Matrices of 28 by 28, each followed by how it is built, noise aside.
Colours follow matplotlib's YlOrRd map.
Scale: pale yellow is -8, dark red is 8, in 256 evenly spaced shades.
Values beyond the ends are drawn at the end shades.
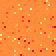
sparse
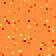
sparse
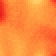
smooth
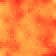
smooth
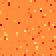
sparse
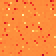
sparse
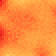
smooth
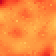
smooth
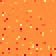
sparse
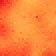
smooth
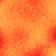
smooth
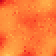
smooth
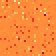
sparse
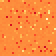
sparse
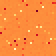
sparse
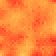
smooth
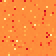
sparse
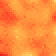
smooth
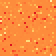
sparse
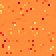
sparse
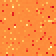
sparse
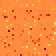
sparse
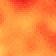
smooth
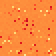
sparse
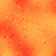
smooth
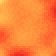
smooth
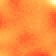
smooth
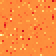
sparse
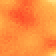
smooth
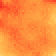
smooth
